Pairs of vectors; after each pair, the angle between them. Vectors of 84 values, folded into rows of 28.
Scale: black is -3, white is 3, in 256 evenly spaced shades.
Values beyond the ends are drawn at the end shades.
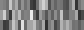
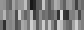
partly aligned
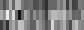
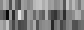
nearly opposite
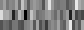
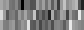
orthogonal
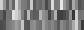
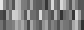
nearly parallel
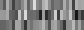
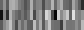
partly opposed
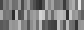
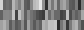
nearly opposite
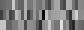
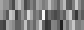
nearly opposite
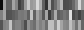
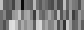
orthogonal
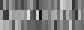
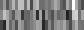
partly opposed
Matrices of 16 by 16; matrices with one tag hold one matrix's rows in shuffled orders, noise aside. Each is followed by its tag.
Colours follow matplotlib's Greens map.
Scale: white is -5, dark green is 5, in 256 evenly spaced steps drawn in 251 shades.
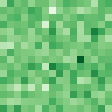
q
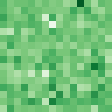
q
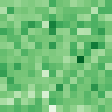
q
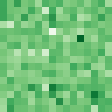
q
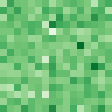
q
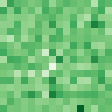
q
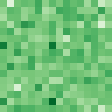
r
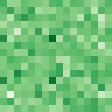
r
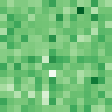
q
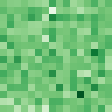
q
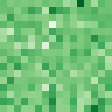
q
